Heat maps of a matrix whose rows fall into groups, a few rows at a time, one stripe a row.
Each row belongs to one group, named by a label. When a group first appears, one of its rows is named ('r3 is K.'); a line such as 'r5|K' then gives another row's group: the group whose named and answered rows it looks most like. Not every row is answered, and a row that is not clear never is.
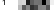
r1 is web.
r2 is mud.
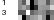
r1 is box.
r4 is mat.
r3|box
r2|mud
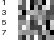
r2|box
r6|mud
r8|box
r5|mud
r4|box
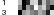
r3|mud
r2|mat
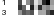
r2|box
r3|mat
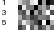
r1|mat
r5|mud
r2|mud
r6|box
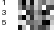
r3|web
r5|web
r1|box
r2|mat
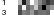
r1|mat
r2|web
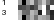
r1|mat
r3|mat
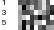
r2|mat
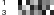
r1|web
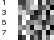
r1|mat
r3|mud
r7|mud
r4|mud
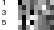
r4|mat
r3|box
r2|mat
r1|mud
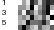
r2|box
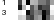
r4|web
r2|mud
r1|web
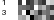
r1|web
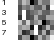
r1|mud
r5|box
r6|box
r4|web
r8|mud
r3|web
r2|mud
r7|mat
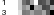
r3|mat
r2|box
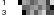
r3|mat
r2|mat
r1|mud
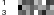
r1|mat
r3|box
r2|mud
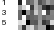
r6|mat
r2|box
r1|web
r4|web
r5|web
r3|mat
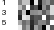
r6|box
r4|mud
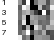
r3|mud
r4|web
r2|mud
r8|box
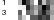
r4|mud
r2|web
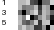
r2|mat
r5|mat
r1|mud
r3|mat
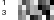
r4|mud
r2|web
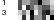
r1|mud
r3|box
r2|web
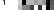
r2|mat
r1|mat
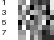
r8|box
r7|box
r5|mud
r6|web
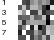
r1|mat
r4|mud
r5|mat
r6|box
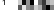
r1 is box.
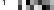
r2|web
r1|web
